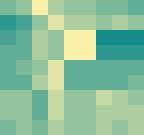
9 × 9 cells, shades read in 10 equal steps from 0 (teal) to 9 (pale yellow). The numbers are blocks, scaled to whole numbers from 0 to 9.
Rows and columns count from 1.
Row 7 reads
5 5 3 7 5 5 7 6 5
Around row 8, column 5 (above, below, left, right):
5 5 7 5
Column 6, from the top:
5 6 9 9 3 3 5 5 5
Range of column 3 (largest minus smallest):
6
